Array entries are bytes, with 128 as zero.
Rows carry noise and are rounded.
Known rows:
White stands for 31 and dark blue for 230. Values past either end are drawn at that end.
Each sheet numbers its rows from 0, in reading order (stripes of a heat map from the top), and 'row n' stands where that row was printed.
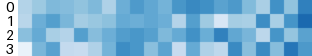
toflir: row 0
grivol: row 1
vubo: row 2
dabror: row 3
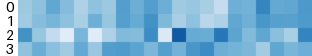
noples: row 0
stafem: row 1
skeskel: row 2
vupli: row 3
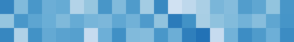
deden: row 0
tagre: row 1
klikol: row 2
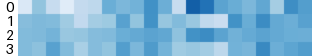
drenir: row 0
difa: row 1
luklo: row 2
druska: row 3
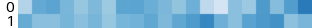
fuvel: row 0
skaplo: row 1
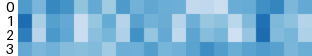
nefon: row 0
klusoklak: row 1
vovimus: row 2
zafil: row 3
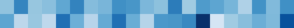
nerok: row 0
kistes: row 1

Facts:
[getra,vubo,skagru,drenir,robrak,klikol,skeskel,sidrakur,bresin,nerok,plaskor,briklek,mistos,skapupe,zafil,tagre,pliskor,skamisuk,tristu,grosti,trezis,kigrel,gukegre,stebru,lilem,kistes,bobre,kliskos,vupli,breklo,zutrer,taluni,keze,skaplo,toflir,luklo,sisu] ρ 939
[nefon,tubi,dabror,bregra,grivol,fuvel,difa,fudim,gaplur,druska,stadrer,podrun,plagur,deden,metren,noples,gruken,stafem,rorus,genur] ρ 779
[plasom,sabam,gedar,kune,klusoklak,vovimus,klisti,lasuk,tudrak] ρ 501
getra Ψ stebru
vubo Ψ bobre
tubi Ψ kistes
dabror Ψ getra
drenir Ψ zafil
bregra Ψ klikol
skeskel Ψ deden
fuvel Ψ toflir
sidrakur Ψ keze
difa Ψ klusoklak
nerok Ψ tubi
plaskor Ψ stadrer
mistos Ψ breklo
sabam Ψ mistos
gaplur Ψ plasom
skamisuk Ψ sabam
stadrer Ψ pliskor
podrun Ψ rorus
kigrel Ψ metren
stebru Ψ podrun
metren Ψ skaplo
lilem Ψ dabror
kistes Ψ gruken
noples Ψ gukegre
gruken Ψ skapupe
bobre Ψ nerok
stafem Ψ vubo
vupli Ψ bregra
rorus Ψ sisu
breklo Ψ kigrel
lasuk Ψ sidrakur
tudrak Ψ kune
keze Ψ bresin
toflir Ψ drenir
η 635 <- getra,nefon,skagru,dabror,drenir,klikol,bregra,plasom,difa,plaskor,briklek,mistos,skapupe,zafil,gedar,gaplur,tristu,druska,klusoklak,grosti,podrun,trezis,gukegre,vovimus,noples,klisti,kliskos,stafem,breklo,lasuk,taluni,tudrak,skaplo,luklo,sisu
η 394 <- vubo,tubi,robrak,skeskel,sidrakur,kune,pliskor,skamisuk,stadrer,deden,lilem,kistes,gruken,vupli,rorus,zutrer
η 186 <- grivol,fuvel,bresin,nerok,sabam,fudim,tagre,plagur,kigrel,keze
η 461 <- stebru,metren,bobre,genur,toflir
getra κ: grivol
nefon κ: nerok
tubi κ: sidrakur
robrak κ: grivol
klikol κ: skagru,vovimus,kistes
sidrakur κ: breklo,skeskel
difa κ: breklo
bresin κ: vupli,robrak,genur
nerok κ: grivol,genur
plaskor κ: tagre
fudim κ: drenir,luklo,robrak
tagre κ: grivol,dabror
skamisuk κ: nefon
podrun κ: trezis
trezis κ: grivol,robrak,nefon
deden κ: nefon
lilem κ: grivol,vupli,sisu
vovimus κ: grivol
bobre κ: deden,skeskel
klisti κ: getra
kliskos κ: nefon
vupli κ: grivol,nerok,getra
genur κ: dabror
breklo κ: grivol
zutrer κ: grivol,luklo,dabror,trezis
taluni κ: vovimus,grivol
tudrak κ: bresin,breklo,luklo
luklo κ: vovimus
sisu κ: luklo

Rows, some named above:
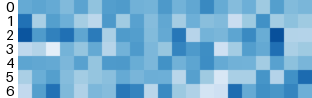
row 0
zutrer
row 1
kune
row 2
kliskos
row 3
mistos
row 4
zutrer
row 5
grivol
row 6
podrun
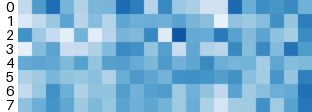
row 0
podrun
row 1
metren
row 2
skeskel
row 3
dabror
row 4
zutrer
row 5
toflir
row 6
genur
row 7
plagur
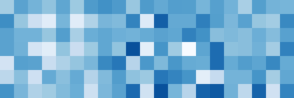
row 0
lilem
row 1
skeskel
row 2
pliskor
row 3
tubi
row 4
getra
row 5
kigrel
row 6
bobre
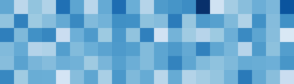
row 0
kistes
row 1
nerok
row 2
klisti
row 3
vubo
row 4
keze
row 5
tudrak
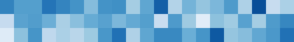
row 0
skamisuk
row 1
fudim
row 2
stebru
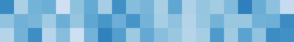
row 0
lasuk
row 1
gruken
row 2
rorus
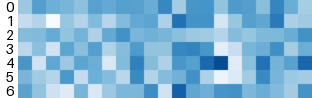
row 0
plaskor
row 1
breklo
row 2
stadrer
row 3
kigrel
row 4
skagru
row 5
sabam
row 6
sidrakur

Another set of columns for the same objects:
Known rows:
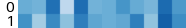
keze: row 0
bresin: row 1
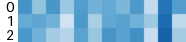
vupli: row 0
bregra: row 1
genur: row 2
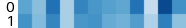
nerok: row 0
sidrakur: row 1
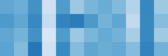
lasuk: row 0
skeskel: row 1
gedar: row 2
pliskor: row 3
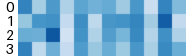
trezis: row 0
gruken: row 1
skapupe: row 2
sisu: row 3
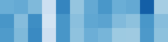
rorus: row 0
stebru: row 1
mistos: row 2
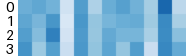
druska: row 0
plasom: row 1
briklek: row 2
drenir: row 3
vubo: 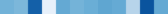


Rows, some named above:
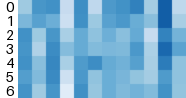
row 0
gruken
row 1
stadrer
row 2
plaskor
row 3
zutrer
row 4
sidrakur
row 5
mistos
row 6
skaplo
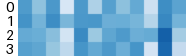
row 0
skagru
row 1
skamisuk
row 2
rorus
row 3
nefon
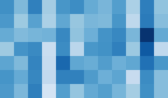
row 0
sidrakur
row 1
klisti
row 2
fudim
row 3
gruken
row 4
kigrel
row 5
skeskel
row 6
toflir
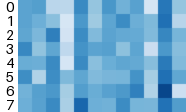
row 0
dabror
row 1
metren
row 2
pliskor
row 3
breklo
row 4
kune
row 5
zutrer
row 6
tubi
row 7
sabam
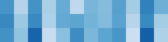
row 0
klikol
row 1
kliskos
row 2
bobre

